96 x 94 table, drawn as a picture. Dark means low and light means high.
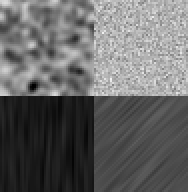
It is made of 2 by 2 panels. Panel 1,1: middling, blotchy, strong in contrast. Panel 1,2: high, fine-grained. Panel 2,1: very low, streaked downward, faint in contrast. Panel 2,2: low, slanting up to the right, faint in contrast.
